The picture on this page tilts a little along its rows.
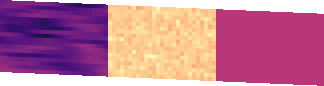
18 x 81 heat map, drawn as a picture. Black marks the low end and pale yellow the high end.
It is made of 1 by 3 panels. Panel 1,1: low, streaked across. Panel 1,2: very high, fine-grained, faint in contrast. Panel 1,3: middling, flat.
